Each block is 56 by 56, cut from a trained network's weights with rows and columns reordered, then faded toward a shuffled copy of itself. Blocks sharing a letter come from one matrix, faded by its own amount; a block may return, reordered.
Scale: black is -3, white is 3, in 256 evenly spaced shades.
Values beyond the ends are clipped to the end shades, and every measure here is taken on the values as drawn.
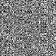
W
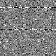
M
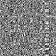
M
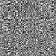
W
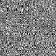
W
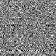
M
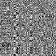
W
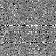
M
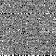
M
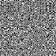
W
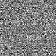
M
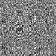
W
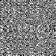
M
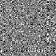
W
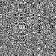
W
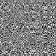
W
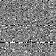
M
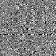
M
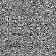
M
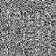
M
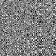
W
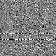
M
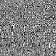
W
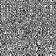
M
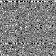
M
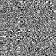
M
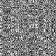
W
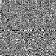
M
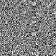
W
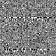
M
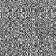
W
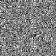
M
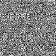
M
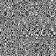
W
